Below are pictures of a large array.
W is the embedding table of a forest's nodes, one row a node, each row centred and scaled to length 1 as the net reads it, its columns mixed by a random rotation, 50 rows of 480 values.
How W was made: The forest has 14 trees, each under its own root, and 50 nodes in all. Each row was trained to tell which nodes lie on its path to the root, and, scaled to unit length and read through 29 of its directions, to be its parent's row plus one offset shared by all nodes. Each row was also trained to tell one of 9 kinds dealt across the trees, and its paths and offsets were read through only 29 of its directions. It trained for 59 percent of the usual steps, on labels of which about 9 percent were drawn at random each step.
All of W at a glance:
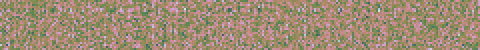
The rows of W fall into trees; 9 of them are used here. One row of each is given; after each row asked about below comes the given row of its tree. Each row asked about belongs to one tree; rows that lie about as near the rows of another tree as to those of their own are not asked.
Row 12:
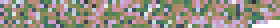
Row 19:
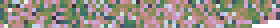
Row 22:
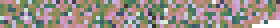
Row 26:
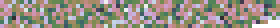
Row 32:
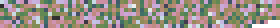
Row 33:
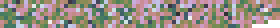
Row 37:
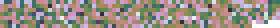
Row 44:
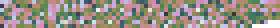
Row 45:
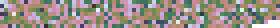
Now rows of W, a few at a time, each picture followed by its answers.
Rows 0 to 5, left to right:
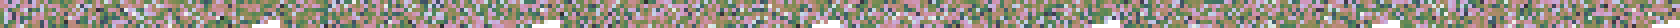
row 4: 33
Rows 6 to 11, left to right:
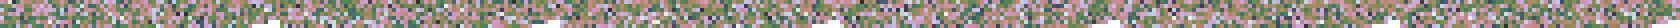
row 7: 45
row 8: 32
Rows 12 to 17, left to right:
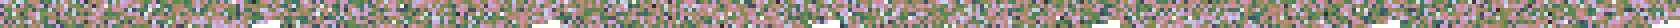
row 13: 12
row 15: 44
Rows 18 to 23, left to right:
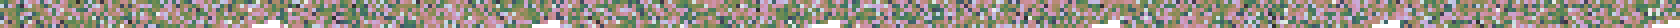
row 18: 37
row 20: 26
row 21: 32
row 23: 22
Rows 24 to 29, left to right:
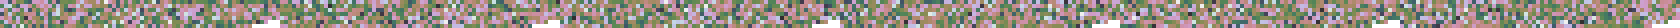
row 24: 45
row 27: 33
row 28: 44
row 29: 32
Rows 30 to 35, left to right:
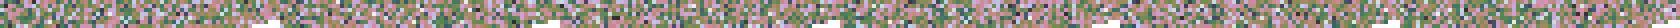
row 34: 44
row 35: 12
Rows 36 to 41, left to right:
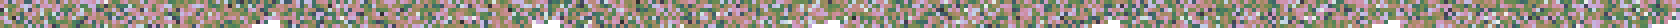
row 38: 37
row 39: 26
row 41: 32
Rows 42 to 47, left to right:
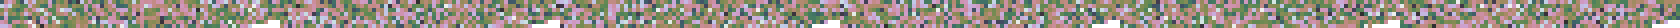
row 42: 26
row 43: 45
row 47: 44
